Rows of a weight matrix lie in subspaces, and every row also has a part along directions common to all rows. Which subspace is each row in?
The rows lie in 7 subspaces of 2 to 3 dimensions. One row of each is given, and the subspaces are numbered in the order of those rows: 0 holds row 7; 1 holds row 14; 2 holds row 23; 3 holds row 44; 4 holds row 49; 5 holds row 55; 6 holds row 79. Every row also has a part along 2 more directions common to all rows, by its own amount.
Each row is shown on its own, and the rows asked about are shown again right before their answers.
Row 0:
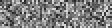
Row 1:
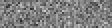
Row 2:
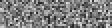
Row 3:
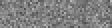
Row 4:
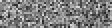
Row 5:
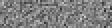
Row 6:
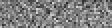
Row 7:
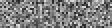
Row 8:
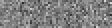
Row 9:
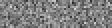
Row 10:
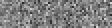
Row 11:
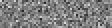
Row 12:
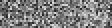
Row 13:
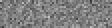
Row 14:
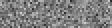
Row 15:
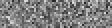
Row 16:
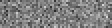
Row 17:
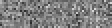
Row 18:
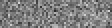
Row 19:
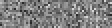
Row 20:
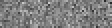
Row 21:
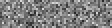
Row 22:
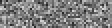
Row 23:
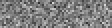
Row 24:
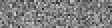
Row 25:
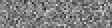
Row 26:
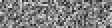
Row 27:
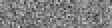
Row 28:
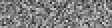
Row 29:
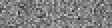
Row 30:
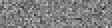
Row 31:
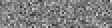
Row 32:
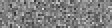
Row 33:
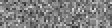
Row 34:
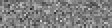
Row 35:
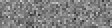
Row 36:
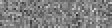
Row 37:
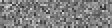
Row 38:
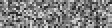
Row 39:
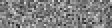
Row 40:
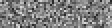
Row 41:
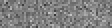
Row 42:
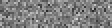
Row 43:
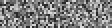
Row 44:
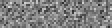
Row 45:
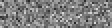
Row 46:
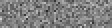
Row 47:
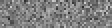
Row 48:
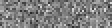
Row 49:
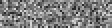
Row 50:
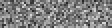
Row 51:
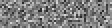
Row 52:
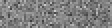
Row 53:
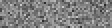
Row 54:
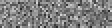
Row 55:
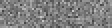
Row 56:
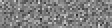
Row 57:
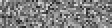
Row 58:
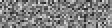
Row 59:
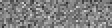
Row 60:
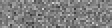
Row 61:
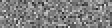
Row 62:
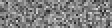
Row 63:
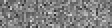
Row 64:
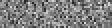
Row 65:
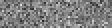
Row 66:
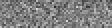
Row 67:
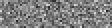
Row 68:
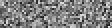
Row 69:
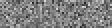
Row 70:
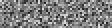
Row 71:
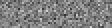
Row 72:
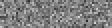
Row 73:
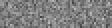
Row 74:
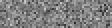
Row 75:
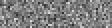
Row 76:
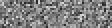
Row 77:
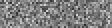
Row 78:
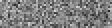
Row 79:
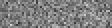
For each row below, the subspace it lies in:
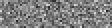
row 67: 5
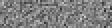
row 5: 3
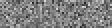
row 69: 0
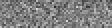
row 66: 2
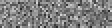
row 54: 6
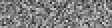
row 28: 2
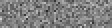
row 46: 5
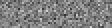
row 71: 3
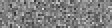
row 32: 1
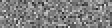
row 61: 0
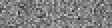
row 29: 5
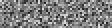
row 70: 3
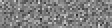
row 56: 3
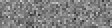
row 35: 1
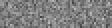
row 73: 0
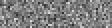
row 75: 6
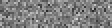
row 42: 4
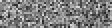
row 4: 6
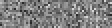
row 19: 4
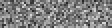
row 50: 2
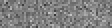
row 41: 6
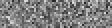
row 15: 0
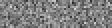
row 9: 0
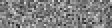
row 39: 1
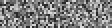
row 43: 6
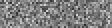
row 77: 5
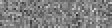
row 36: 4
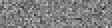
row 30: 5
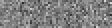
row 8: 4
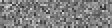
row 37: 5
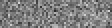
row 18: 6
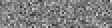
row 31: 1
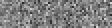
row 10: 4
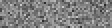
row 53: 5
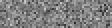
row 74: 0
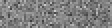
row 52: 6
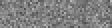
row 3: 1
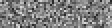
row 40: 1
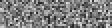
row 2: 2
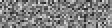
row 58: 3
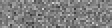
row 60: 1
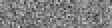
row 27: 1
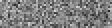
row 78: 6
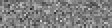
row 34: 5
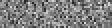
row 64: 0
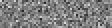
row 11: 3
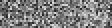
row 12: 6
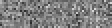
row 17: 4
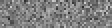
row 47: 0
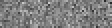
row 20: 4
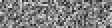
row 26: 3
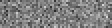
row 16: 6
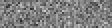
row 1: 5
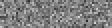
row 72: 2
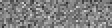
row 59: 2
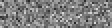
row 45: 2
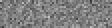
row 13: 2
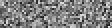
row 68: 3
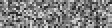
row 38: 4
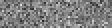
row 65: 5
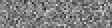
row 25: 0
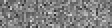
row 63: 6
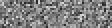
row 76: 3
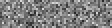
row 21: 1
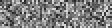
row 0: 0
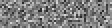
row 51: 3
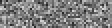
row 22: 5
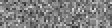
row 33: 4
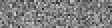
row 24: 1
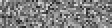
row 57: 5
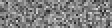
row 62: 2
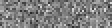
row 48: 4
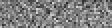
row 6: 2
